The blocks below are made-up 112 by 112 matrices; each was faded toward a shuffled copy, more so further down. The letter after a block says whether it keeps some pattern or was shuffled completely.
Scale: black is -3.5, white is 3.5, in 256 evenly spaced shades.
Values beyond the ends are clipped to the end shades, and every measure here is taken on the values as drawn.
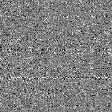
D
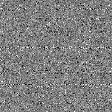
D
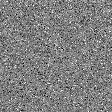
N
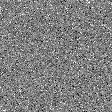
N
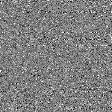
D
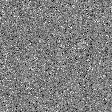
N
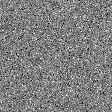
N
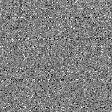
D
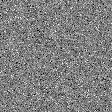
N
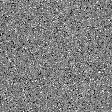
N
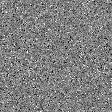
N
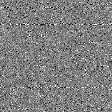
D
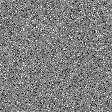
N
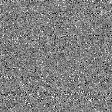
D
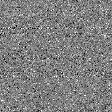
D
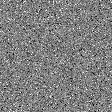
N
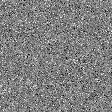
N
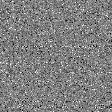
D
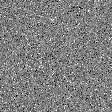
N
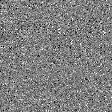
D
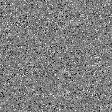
D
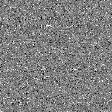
D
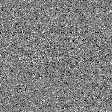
D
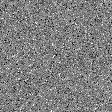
N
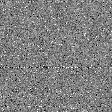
D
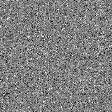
D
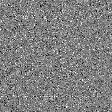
D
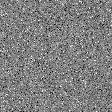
N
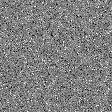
N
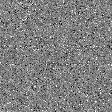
D
